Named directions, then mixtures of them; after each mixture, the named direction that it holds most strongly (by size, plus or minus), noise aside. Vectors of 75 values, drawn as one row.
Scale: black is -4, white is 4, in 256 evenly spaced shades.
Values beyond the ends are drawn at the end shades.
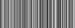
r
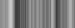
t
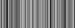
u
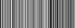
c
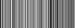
c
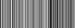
c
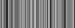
u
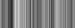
t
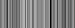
u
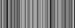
u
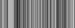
t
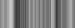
t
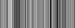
t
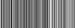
c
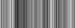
t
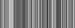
r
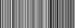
c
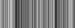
t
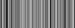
u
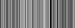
c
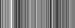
t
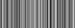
u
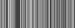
u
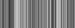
t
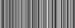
r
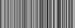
r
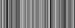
u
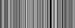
u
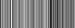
c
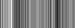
t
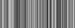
r
